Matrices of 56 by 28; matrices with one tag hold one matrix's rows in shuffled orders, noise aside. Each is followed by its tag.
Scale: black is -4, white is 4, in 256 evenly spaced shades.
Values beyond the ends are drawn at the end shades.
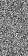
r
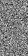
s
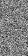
s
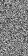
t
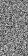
t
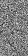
r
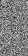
r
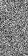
t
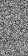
t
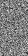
s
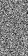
s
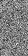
r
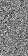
t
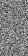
s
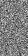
s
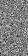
r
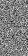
s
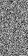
s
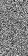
r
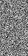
s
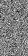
r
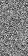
s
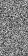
t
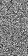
r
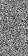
s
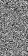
s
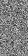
r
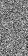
s
